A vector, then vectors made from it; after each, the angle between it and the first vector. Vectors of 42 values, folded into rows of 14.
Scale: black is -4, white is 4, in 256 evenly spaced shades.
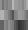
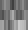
nearly opposite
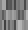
partly opposed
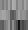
nearly parallel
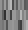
orthogonal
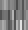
partly opposed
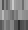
nearly parallel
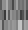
partly opposed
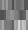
nearly opposite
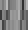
orthogonal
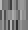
orthogonal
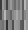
orthogonal
